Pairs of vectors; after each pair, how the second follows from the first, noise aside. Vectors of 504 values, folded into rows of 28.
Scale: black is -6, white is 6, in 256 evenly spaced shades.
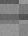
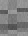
wrapped around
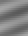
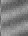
wrapped around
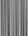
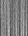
negated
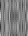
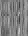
wrapped around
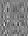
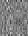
wrapped around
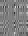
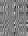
negated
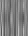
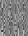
sign-scrambled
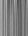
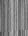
wrapped around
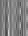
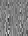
sign-scrambled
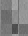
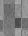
wrapped around
